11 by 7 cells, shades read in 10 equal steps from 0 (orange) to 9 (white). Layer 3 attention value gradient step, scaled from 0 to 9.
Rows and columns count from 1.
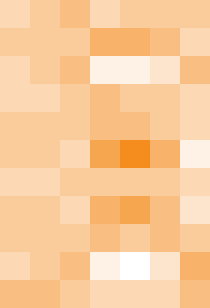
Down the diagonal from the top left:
6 5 4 4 4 3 6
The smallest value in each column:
4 4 4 2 0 3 3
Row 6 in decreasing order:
8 6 5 5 3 2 0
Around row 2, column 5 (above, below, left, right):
5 8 3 4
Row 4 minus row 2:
1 1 0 1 2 1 0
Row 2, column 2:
5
